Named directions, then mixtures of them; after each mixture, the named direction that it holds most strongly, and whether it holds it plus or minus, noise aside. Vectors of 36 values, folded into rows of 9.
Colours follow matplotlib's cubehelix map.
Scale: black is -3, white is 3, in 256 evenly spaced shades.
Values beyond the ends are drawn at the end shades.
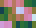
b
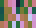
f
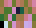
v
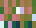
v, minus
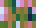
f, minus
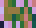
f, minus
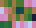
b, minus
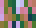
f, minus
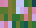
b, plus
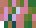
v, minus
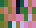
f, plus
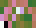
v, minus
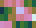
b, plus
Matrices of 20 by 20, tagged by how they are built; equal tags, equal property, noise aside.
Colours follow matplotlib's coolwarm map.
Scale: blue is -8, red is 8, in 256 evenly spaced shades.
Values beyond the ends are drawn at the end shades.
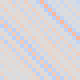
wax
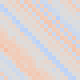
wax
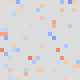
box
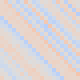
wax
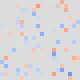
box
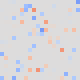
box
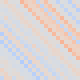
wax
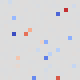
box
